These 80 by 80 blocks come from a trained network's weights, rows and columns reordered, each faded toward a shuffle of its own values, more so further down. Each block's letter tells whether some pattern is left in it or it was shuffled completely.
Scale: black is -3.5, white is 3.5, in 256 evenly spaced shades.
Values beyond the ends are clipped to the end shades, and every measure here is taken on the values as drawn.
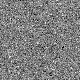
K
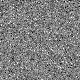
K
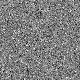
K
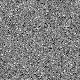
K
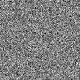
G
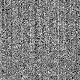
G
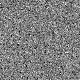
K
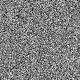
K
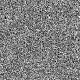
G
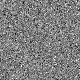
K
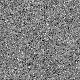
K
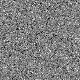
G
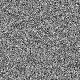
K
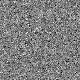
G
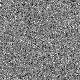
K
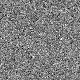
K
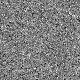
K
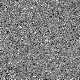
G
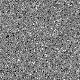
G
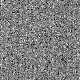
G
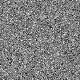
K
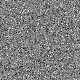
K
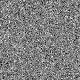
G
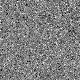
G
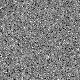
K
